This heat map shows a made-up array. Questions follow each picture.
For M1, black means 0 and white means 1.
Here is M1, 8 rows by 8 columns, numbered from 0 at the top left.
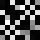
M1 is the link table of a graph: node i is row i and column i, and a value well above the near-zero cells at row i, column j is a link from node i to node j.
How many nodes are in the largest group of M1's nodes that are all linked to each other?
4
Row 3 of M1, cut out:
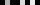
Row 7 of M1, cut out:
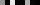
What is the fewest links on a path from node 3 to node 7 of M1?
3
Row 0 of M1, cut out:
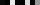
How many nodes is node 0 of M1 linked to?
3
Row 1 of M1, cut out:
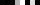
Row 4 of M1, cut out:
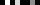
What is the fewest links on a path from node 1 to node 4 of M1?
1
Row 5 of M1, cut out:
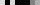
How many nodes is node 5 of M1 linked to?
4
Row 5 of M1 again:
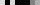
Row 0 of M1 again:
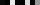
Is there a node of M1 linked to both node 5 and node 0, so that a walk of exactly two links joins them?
yes
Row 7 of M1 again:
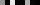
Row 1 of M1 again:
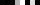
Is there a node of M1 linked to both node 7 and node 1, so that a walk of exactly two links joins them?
no
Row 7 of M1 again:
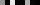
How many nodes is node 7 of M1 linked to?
3
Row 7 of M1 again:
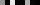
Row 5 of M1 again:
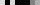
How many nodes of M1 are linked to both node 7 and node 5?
2
